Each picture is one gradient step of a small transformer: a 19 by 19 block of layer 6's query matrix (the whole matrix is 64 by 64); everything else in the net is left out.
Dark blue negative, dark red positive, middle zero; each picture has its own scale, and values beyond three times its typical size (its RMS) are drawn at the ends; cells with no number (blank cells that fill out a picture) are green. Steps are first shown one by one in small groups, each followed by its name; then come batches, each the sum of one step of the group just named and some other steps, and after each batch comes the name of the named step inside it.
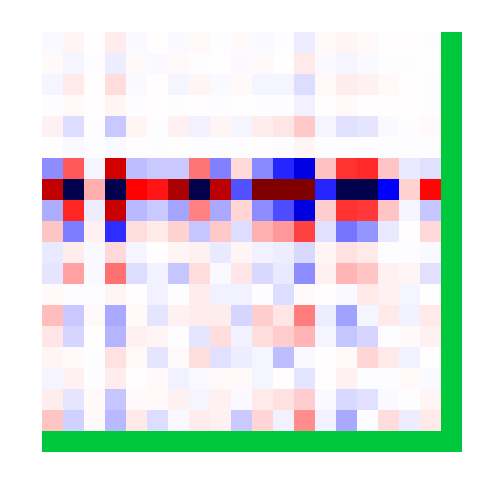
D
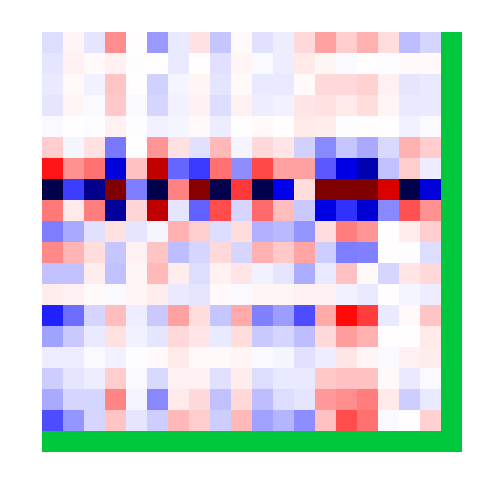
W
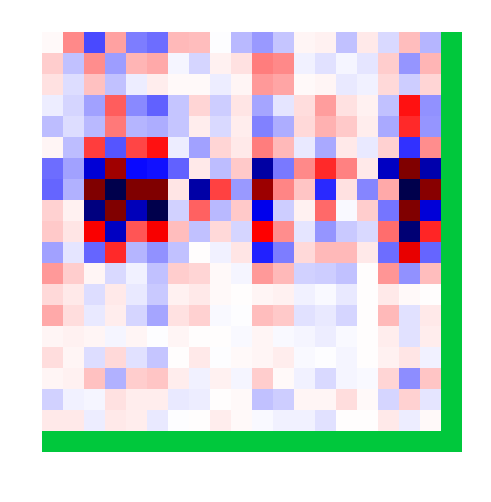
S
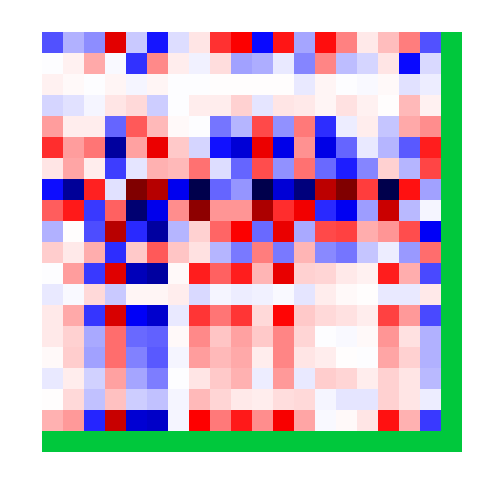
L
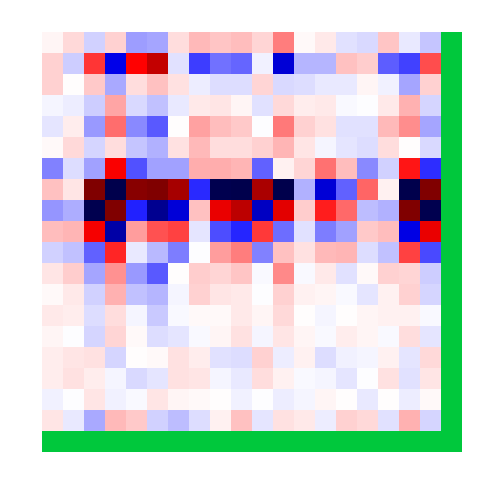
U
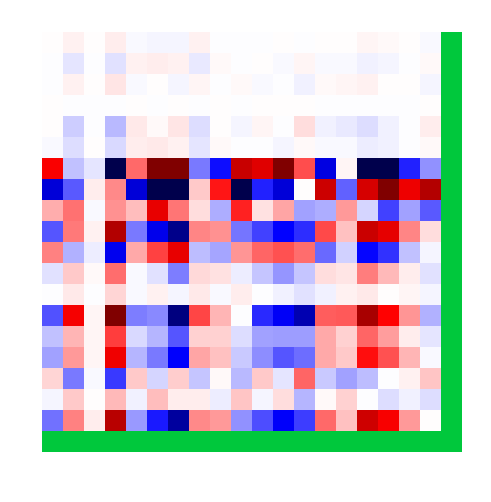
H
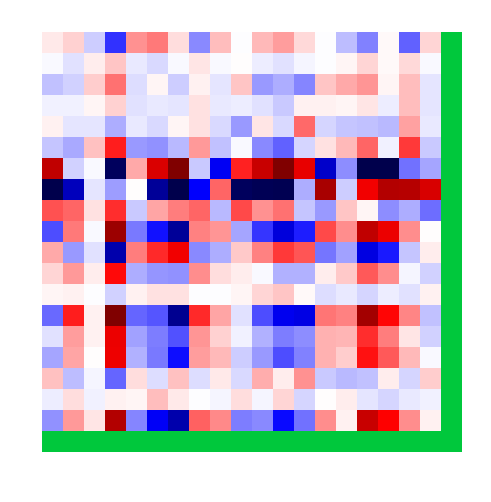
H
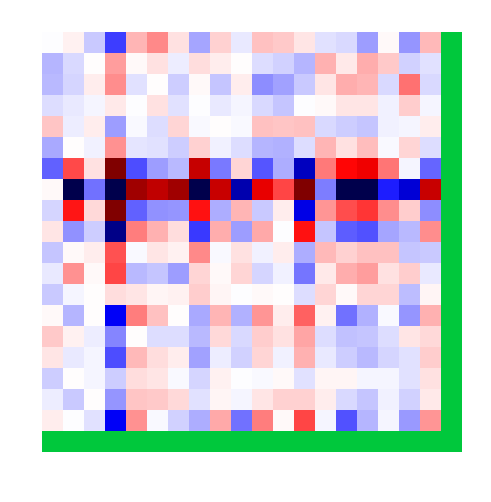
D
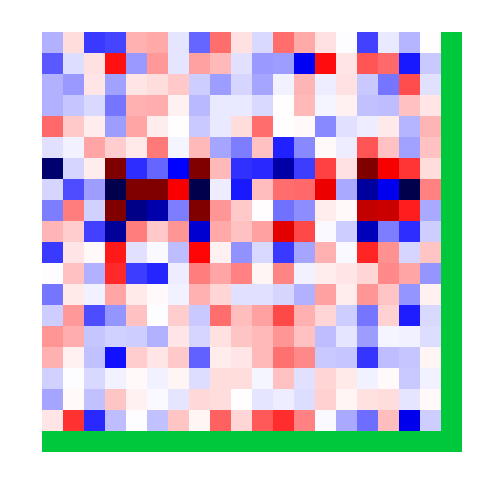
L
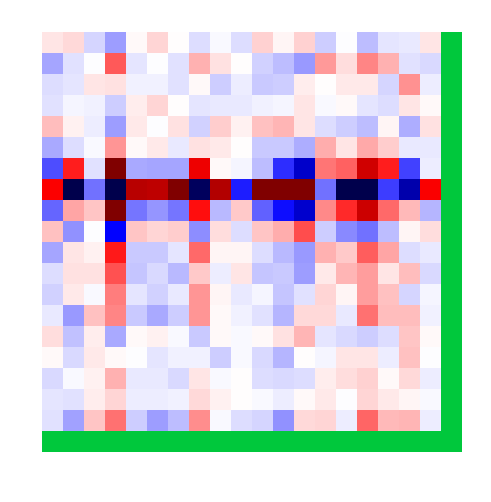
D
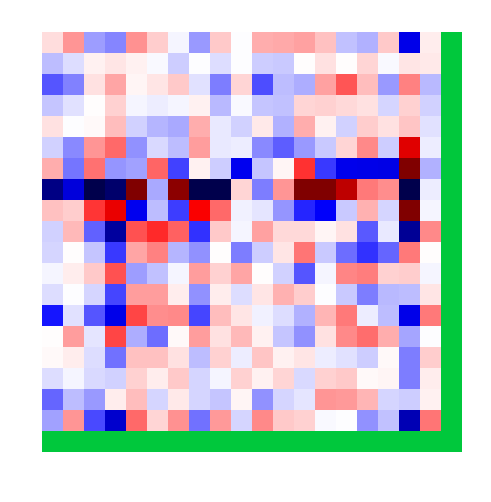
W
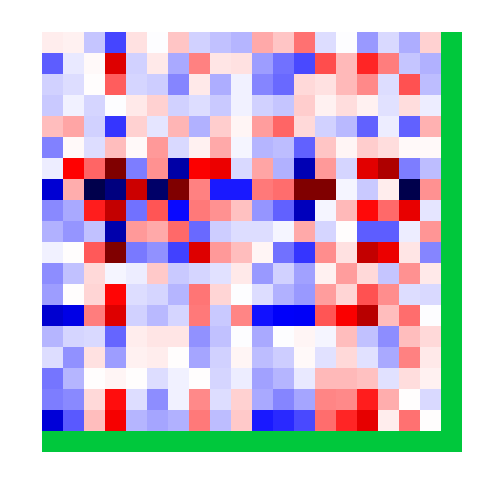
W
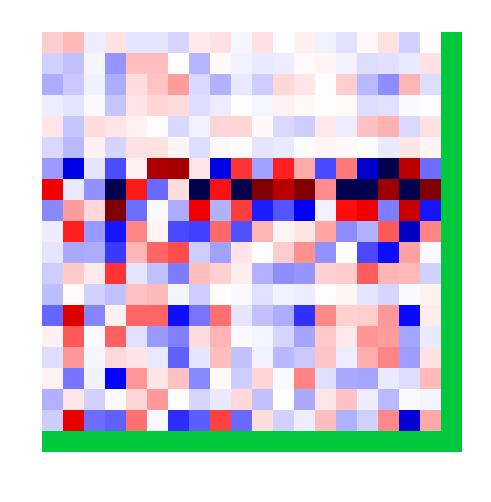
H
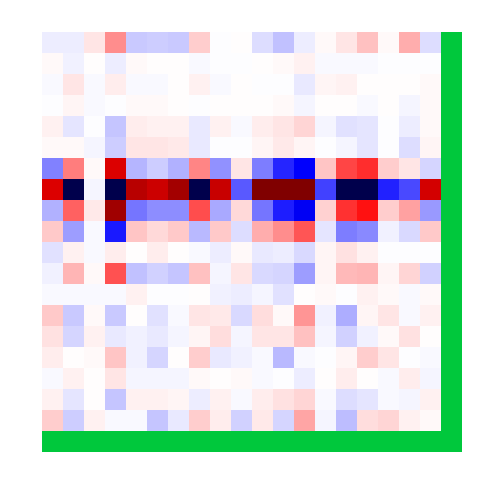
D
